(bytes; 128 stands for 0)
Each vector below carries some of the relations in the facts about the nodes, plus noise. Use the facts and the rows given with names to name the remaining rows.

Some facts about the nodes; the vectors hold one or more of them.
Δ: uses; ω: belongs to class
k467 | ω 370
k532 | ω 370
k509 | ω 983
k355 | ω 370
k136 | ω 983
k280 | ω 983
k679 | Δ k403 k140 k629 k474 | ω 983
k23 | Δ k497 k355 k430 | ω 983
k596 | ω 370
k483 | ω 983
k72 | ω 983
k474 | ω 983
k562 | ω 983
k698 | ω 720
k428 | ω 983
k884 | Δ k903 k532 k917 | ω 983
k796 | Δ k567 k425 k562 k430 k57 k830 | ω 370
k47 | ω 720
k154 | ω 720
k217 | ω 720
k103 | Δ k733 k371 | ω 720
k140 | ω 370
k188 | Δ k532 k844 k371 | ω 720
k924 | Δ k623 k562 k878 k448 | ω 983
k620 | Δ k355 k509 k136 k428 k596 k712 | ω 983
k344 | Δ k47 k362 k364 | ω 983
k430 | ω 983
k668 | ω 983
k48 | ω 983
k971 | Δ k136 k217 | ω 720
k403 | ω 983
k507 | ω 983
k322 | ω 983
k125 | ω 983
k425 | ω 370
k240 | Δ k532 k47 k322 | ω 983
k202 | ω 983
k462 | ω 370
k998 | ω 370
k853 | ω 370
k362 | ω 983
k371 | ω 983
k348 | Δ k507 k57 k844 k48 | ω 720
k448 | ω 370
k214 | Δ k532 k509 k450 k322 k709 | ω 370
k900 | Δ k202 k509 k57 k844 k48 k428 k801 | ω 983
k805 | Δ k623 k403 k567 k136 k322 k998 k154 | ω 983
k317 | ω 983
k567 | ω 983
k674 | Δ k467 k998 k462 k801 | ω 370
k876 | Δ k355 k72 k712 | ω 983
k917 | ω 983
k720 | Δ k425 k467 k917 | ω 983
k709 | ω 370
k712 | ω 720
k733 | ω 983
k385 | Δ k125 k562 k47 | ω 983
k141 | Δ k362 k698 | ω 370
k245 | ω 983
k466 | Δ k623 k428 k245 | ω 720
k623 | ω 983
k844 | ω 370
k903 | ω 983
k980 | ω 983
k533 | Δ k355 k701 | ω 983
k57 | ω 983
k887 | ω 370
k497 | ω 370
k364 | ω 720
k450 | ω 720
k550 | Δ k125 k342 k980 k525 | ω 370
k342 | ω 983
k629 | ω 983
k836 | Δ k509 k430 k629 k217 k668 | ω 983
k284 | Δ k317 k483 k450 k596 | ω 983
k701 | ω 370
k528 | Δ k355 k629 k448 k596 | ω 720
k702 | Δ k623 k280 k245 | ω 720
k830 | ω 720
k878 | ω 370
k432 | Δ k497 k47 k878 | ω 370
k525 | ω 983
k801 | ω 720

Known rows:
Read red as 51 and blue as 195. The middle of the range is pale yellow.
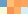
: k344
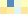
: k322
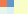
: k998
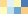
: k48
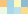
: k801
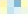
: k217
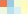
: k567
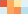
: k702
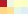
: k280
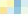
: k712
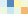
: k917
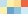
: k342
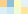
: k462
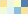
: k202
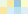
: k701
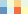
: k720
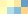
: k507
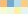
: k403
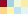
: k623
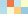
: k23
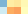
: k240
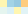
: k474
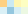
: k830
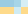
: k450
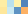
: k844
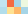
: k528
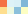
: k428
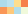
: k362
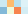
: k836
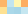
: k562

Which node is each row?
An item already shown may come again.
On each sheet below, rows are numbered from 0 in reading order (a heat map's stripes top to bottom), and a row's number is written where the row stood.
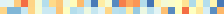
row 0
k125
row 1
k448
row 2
k878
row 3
k917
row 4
k550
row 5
k917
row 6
k674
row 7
k844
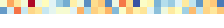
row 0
k796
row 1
k245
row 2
k903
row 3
k188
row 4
k900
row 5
k712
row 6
k733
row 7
k188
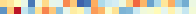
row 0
k805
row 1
k884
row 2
k348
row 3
k284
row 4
k125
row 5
k403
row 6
k136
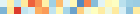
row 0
k679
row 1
k466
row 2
k48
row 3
k154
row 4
k509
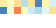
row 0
k674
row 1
k467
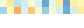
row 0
k971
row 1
k596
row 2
k425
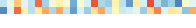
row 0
k720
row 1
k528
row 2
k355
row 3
k620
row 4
k629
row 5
k620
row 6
k532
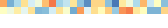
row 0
k403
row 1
k125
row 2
k371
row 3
k103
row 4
k214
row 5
k57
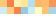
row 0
k924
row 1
k385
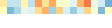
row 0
k430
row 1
k432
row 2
k497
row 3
k428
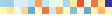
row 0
k709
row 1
k836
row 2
k47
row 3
k900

